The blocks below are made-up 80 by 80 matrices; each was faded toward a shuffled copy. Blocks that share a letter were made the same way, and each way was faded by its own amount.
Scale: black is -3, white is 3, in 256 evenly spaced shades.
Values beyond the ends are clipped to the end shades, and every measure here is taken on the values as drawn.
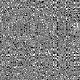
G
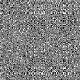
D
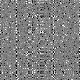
G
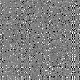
G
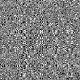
D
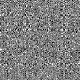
D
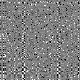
G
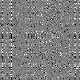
G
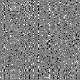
G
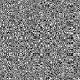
D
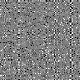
G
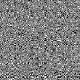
D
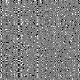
G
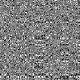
D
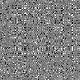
G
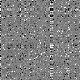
G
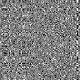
D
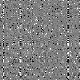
G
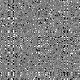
G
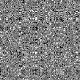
D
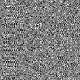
D
